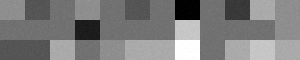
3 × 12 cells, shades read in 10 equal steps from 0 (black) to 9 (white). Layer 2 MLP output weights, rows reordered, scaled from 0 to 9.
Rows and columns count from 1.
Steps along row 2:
same same down up same same up down same same up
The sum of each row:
45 49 65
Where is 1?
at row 2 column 4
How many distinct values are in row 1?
6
